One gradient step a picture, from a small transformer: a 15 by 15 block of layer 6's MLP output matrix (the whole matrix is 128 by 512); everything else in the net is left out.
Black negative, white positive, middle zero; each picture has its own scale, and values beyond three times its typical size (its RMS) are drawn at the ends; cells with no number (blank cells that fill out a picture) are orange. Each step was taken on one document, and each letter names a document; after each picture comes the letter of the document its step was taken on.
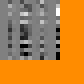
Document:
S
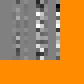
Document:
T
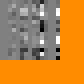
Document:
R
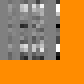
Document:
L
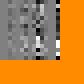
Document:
L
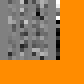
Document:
R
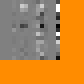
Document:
T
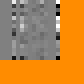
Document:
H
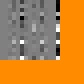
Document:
H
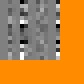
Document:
S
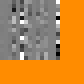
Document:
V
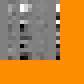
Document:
S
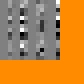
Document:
R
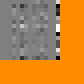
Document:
H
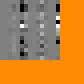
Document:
V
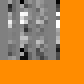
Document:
S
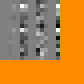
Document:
T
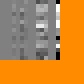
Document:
T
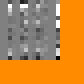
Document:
L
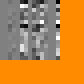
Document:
L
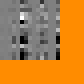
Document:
V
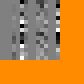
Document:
V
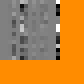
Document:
H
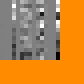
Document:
V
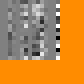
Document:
R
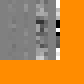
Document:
T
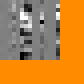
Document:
S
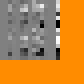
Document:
R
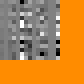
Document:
V
